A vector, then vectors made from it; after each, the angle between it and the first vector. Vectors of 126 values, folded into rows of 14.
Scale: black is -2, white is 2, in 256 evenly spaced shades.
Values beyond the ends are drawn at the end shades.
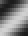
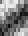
nearly opposite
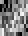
partly aligned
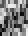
partly opposed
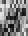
partly opposed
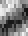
nearly opposite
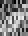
partly aligned
